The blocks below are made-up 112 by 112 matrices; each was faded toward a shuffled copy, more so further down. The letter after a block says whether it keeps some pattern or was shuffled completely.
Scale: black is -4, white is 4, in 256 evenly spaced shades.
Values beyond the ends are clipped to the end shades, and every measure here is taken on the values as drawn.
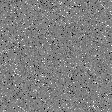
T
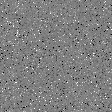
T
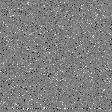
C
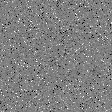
T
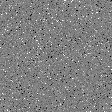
T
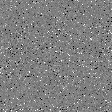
C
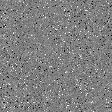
C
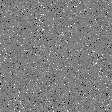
T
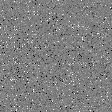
C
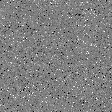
T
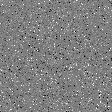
T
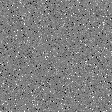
T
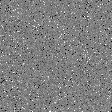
C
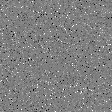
T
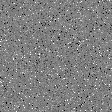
T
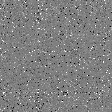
C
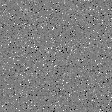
C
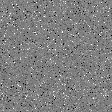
C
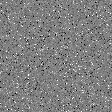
T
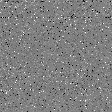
C
